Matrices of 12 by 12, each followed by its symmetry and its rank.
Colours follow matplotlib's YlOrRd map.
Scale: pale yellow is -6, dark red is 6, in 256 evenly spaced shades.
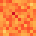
symmetric, full rank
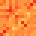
symmetric, full rank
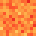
antisymmetric, full rank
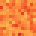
antisymmetric, full rank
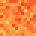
neither, full rank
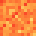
symmetric, full rank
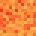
neither, full rank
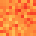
antisymmetric, full rank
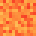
antisymmetric, full rank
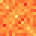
symmetric, full rank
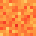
neither, full rank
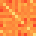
symmetric, full rank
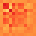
symmetric, rank two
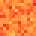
neither, full rank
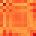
symmetric, rank two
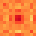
symmetric, rank two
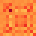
symmetric, rank two
